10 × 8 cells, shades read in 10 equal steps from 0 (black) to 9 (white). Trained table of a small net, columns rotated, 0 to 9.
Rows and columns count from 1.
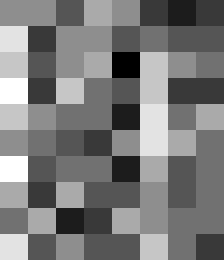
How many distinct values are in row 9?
5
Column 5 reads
5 3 0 3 1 5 1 3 6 3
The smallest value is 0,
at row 3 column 5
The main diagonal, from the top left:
5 2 5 4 1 8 3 4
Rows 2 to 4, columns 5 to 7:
3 4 3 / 0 7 5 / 3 7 2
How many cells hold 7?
6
